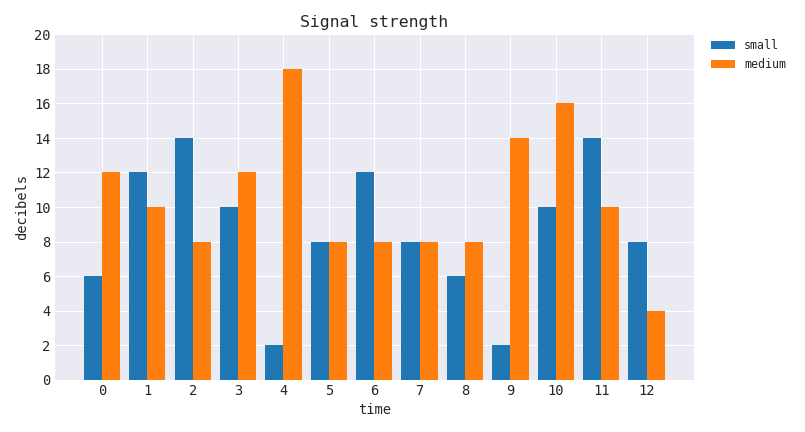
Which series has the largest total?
medium
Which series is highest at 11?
small
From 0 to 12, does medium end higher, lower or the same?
lower
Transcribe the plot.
Title: Signal strength
x-axis: time, ticks 0 1 2 3 4 5 6 7 8 9 10 11 12
y-axis: decibels, ticks 0 2 4 6 8 10 12 14 16 18 20
Legend: small, medium
Values:
small: 6 12 14 10 2 8 12 8 6 2 10 14 8
medium: 12 10 8 12 18 8 8 8 8 14 16 10 4
